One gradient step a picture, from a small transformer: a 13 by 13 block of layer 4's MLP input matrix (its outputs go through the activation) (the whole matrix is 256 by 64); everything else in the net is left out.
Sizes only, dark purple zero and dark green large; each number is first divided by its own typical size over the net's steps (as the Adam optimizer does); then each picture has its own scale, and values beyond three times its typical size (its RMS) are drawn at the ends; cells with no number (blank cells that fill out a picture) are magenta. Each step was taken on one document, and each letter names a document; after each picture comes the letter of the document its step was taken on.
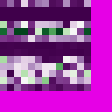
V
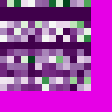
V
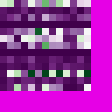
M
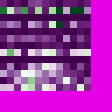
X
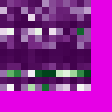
M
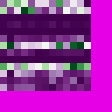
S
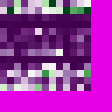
M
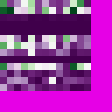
S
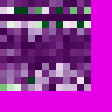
X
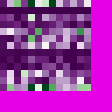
M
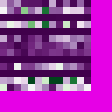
X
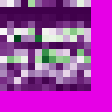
V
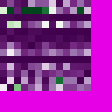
X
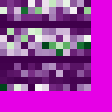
M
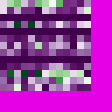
X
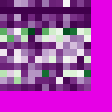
V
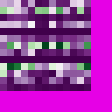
S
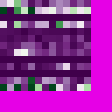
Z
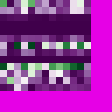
S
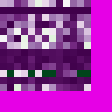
M
